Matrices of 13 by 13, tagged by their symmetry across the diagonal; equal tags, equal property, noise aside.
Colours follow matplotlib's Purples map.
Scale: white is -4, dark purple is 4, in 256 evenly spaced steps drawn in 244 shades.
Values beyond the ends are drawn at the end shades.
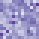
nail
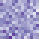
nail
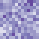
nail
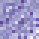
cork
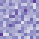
cork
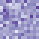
nail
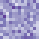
nail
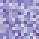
nail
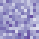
nail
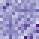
cork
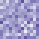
cork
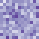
cork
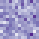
nail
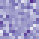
nail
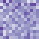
nail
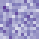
nail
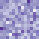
cork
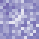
cork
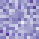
cork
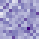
cork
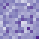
cork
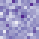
nail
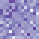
cork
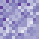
cork
